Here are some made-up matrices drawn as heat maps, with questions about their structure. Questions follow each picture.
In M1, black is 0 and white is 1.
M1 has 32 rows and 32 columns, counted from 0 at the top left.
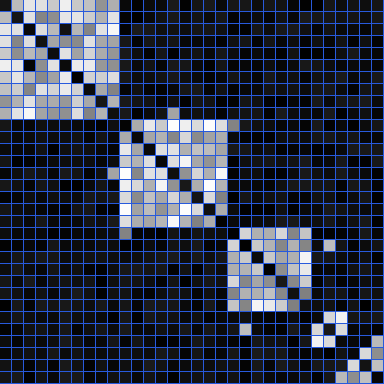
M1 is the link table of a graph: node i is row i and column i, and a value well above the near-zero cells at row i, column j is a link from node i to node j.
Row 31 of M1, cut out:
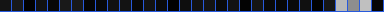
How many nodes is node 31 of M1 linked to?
3
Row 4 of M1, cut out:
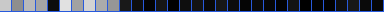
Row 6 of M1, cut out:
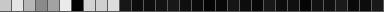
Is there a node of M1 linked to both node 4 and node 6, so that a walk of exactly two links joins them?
yes
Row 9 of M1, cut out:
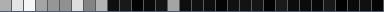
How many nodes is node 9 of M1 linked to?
10
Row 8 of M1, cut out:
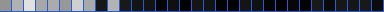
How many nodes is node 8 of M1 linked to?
9
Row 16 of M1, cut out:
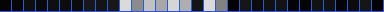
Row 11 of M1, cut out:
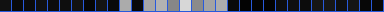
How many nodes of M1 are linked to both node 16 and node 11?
7
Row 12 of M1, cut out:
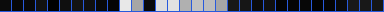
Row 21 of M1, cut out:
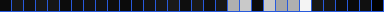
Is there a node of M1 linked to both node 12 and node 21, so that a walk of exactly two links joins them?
no
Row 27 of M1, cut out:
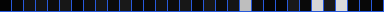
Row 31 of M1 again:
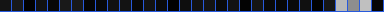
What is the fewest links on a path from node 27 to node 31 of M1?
2
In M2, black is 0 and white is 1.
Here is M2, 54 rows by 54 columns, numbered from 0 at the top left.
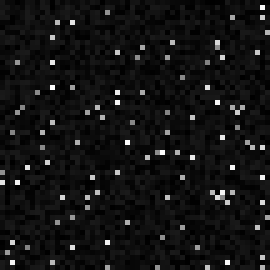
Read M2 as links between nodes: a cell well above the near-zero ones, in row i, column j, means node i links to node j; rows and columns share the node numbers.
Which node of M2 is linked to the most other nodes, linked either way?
node 52
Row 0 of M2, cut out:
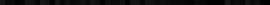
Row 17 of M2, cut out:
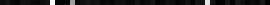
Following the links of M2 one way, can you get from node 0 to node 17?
no
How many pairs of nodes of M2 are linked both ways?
4
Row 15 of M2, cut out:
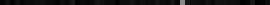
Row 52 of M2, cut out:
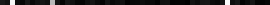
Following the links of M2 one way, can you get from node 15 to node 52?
yes
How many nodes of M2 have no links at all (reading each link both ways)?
3
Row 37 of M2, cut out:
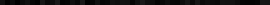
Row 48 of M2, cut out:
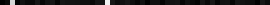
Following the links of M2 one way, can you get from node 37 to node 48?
no
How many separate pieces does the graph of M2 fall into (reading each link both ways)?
4
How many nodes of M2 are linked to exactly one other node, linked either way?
2
